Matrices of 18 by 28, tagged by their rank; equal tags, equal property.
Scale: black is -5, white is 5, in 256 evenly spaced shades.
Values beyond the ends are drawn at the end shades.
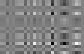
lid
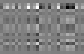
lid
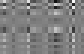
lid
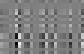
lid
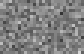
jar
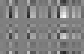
lid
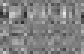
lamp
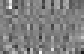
lamp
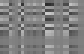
lid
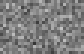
jar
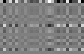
lid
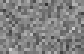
jar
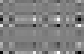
lid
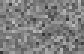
jar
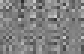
lamp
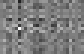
lamp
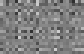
lamp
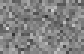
jar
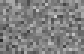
jar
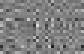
lamp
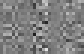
lamp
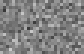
jar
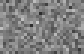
jar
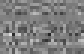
lamp
